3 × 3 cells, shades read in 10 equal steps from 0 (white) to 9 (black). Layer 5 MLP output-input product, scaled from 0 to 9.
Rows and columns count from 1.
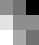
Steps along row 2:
up same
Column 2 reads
5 4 3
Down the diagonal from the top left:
4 4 5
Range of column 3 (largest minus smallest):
5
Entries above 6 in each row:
1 0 0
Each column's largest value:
4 5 9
